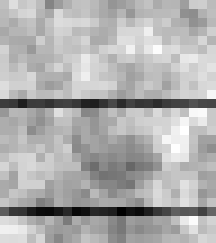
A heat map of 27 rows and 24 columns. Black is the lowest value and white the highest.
Average level on the scale: 70%. Ninth with the lowest average: bottom middle. Histogram: skewed, a long tail of low values. Odd lines: rows 12 and 24. Grain: streaks across.
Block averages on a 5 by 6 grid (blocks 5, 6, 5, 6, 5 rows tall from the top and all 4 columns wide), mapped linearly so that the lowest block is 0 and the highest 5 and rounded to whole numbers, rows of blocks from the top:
4 4 4 4 4 3 | 4 3 5 4 4 5 | 2 2 1 2 3 3 | 4 3 2 1 4 3 | 3 1 1 0 2 3
